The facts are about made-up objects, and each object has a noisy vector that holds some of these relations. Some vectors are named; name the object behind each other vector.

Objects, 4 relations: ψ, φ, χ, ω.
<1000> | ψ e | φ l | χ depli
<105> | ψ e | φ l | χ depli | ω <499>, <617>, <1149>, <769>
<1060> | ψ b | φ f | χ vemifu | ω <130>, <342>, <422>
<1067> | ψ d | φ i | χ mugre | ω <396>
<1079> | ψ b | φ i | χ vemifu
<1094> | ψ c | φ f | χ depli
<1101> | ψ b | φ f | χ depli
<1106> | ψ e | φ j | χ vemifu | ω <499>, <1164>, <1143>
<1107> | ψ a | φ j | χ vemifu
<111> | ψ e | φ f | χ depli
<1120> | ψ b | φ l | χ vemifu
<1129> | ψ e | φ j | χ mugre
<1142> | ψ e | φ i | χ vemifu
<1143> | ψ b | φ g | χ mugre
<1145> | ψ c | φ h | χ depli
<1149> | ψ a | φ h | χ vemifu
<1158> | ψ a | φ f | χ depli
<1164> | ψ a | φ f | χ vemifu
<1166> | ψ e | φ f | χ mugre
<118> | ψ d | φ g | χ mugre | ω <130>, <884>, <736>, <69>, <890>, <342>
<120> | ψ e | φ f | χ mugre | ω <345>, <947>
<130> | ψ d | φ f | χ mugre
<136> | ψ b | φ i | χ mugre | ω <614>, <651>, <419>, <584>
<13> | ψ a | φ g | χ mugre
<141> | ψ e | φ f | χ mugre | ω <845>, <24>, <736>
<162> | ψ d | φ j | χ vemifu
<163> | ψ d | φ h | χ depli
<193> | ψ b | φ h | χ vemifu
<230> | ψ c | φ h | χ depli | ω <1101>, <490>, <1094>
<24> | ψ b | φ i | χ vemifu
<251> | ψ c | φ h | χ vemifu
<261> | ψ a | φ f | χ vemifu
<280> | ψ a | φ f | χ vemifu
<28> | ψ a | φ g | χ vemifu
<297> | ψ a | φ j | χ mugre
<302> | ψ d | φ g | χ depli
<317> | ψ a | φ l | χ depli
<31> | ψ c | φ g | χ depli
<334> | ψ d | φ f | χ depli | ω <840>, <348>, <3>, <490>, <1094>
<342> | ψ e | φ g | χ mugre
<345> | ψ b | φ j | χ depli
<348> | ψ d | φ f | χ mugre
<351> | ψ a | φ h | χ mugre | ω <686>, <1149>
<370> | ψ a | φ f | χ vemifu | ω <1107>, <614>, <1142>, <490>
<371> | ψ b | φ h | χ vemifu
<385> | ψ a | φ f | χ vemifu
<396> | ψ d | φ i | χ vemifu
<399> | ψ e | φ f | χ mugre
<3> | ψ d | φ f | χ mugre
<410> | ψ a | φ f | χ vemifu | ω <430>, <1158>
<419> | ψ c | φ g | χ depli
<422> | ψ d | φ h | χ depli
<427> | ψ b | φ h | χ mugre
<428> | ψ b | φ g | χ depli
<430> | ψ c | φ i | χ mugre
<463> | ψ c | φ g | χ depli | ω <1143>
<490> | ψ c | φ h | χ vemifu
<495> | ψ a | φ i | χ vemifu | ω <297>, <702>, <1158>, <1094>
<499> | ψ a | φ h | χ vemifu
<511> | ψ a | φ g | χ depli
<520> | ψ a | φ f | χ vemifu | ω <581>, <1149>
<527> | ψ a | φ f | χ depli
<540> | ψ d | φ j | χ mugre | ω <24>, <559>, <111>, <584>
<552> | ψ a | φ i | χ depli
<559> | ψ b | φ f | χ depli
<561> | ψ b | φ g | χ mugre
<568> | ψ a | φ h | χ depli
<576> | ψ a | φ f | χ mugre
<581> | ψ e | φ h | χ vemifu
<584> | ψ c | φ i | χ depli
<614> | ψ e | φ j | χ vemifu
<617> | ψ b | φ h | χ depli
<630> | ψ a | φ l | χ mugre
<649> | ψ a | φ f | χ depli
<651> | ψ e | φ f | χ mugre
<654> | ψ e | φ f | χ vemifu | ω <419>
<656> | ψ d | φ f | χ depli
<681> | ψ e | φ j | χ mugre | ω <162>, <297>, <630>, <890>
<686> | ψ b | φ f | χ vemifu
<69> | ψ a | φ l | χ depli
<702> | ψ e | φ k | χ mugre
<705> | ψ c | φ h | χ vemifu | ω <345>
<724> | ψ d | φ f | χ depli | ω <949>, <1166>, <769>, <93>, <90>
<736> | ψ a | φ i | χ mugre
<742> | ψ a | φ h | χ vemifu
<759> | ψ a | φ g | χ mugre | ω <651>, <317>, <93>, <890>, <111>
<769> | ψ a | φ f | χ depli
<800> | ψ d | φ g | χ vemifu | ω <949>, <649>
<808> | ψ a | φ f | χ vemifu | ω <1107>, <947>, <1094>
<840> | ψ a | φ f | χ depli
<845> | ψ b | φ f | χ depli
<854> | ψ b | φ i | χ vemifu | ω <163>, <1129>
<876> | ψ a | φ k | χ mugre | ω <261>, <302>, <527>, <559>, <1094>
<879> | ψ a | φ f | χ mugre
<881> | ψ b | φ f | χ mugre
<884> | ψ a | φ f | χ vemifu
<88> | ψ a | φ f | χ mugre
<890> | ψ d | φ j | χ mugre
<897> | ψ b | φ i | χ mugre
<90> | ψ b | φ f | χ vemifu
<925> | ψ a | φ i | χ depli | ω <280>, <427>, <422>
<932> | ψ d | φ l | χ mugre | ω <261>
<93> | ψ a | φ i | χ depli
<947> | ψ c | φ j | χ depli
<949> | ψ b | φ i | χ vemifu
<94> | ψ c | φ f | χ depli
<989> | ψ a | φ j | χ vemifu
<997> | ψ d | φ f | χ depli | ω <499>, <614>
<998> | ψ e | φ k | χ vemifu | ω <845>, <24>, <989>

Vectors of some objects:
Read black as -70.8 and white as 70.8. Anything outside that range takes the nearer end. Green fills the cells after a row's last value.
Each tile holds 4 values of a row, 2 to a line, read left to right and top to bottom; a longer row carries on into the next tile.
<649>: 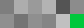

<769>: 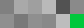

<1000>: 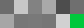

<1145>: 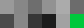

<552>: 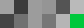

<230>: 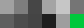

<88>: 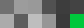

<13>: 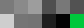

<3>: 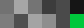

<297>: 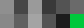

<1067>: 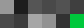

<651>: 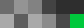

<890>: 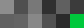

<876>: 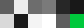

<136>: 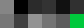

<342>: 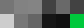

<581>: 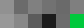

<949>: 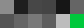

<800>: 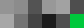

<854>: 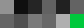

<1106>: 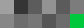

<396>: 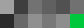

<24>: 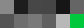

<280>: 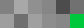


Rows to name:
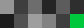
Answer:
<430>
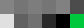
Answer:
<759>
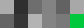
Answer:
<495>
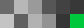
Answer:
<630>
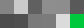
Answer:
<1094>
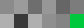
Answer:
<808>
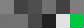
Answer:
<345>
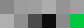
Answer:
<511>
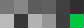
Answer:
<120>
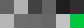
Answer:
<1120>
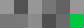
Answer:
<989>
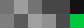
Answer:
<130>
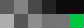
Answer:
<881>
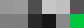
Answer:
<463>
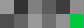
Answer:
<1142>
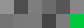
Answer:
<614>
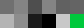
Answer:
<428>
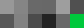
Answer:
<251>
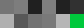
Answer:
<1060>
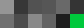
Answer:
<540>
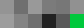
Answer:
<742>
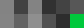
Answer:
<1129>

